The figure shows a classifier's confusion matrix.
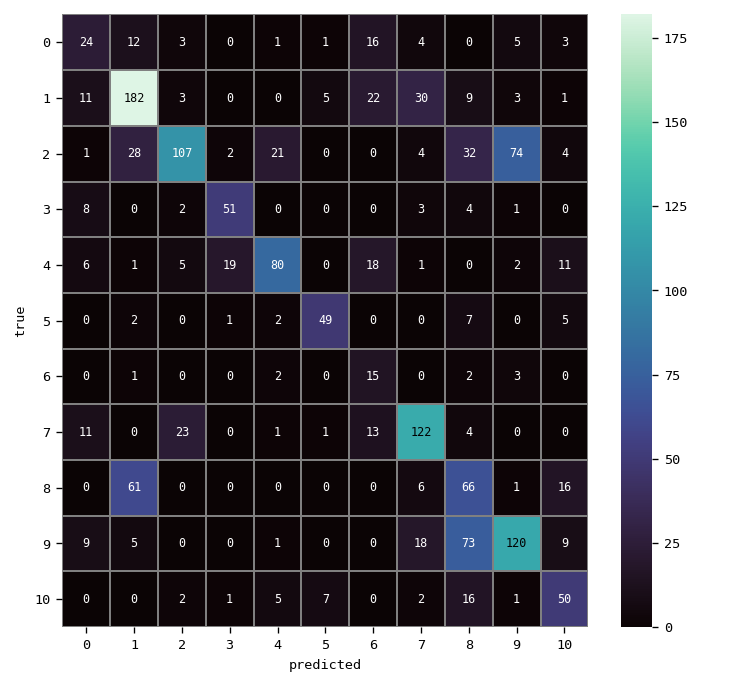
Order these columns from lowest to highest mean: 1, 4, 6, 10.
6, 10, 4, 1
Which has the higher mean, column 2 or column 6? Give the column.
2
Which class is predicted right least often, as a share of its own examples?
0
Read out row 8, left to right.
0 61 0 0 0 0 0 6 66 1 16
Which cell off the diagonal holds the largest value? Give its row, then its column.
2, 9
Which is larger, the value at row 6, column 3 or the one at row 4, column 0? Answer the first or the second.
the second
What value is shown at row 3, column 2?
2
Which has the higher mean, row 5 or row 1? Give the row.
1
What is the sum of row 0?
69
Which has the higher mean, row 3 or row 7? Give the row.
7
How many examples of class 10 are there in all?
84
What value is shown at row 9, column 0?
9
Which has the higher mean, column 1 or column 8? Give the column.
1
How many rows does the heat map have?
11
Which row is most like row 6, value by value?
0
